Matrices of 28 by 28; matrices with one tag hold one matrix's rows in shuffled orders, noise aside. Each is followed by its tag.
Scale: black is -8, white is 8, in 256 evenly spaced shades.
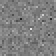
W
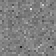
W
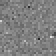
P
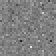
W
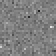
P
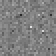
W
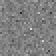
W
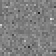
P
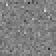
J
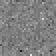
W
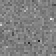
P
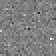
P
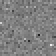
P
